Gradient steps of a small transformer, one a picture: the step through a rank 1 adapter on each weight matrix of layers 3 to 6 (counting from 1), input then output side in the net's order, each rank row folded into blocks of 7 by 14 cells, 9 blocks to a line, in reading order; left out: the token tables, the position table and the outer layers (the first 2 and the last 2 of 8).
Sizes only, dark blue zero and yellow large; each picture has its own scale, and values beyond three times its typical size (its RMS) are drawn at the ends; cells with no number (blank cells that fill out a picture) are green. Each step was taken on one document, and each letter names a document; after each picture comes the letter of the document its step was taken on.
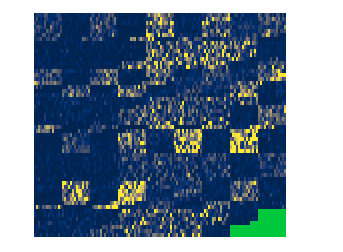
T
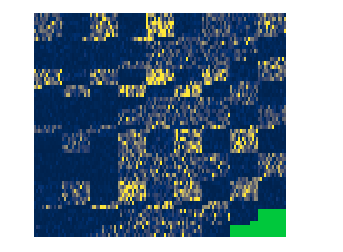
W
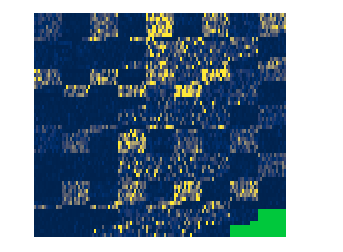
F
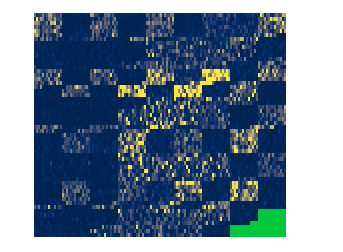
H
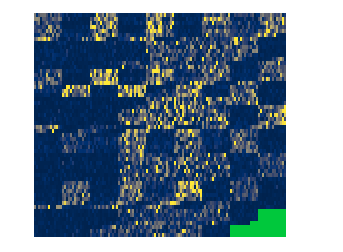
H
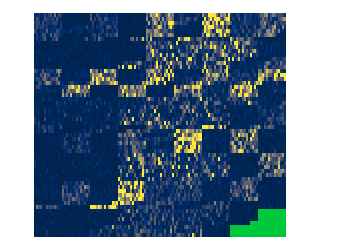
T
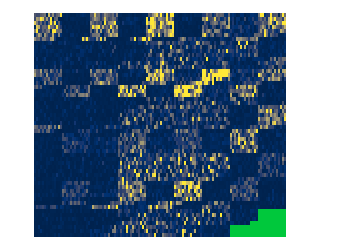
F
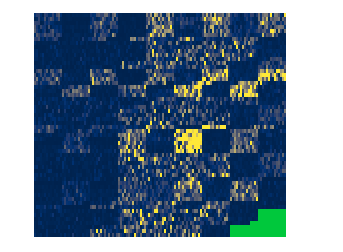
T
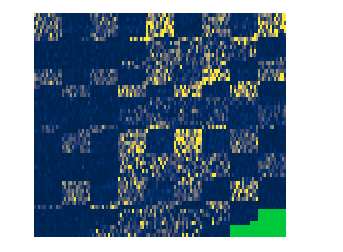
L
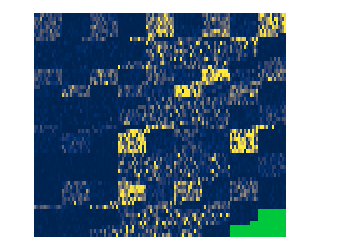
F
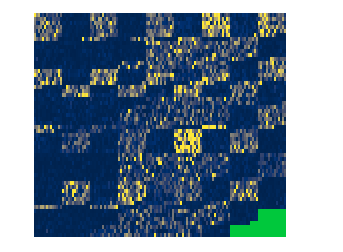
W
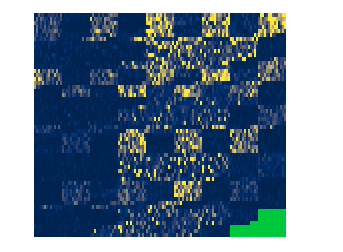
F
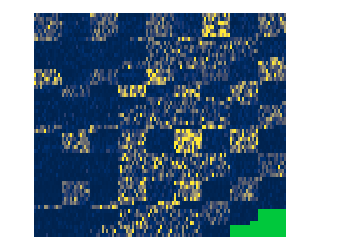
L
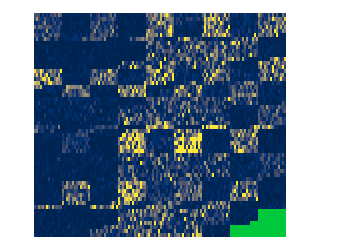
T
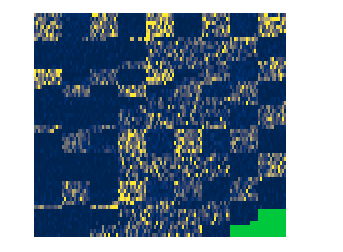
W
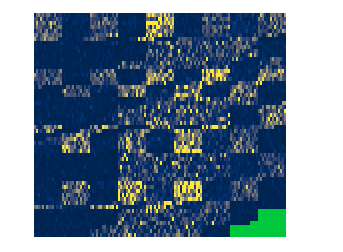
W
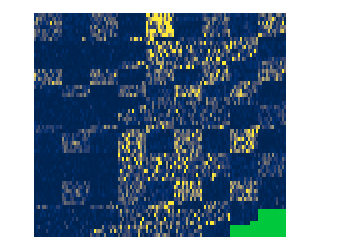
H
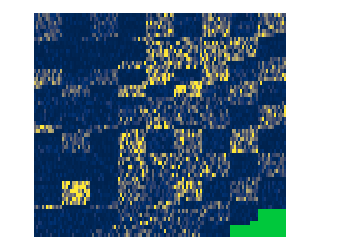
T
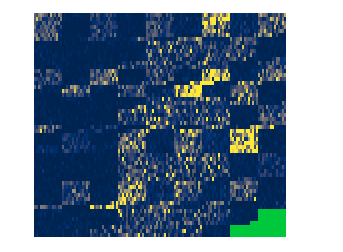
H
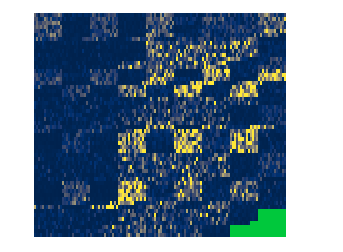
T
